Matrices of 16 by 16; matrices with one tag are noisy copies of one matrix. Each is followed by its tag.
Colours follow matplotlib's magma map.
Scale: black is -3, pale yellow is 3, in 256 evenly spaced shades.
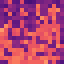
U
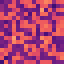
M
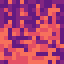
U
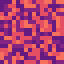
M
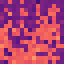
U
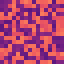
M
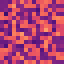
M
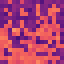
U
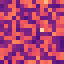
M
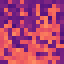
U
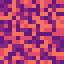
M
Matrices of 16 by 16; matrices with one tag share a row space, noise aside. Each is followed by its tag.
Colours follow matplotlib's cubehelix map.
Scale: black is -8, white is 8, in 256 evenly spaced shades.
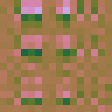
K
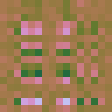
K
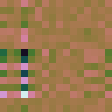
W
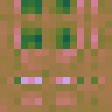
K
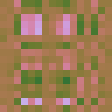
K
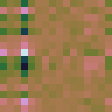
W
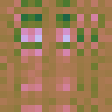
K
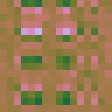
K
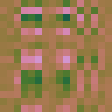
K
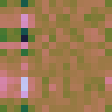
W
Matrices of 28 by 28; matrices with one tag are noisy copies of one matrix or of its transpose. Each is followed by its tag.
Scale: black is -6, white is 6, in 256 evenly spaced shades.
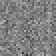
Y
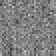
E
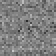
Y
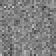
E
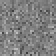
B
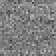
B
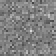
B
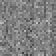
Y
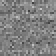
B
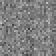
Y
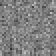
E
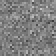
B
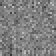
E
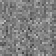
Y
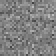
B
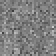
B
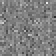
Y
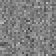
Y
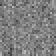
E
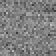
E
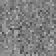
B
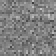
B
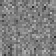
E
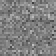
B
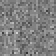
B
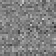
Y
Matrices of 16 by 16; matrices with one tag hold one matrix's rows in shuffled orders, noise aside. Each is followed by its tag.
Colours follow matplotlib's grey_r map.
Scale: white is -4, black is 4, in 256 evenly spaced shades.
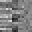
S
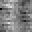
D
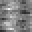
D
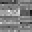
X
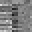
S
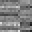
X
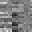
S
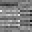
X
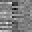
S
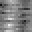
D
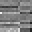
X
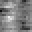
D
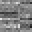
X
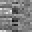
S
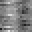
D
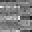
X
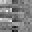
S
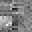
S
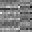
X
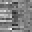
S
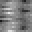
D
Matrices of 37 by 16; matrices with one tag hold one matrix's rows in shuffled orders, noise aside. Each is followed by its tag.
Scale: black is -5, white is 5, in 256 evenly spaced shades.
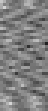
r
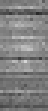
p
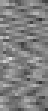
r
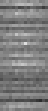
p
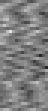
r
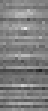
p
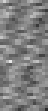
r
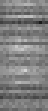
p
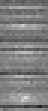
p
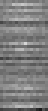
p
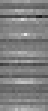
p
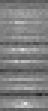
p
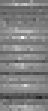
p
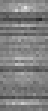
p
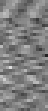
r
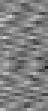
r
